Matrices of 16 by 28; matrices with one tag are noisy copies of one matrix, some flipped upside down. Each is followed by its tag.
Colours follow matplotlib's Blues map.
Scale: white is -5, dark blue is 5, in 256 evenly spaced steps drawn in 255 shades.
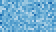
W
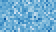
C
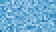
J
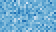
C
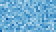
J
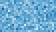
J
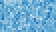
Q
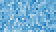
Q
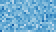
J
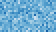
C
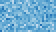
J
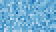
Q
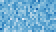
Q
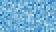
W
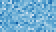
W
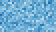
W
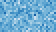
C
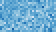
W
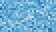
W
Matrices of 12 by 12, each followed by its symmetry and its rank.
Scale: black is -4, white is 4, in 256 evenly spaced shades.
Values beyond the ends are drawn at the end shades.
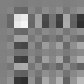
symmetric, rank one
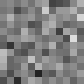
antisymmetric, full rank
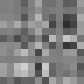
antisymmetric, rank two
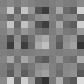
symmetric, rank one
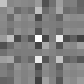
symmetric, rank two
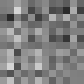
antisymmetric, rank two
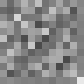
symmetric, full rank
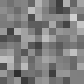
antisymmetric, full rank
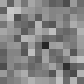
symmetric, full rank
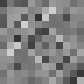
symmetric, full rank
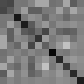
symmetric, full rank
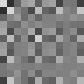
symmetric, rank two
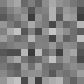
antisymmetric, rank two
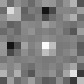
symmetric, rank two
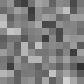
antisymmetric, full rank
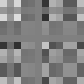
symmetric, rank one
